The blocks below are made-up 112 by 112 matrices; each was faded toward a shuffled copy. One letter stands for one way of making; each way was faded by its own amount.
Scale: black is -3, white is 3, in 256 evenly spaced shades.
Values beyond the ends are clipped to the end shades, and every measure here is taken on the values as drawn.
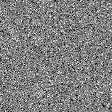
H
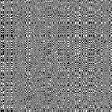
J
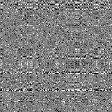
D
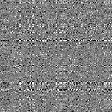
D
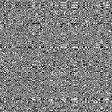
D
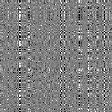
J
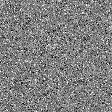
H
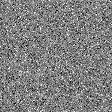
H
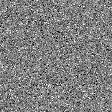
H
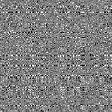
D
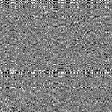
D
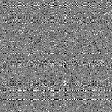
D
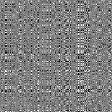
J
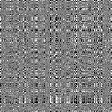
J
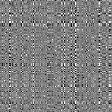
J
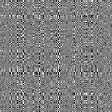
J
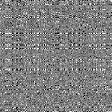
D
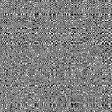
D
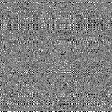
D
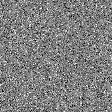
H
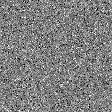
H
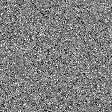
H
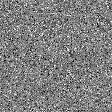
H
